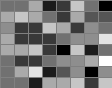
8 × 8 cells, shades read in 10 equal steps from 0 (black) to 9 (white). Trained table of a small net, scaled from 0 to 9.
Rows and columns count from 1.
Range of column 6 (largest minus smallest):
5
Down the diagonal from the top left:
4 7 2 2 0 5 0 7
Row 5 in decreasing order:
7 7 6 6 4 2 1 0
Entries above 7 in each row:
0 0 0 1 0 1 1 0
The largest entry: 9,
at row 6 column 8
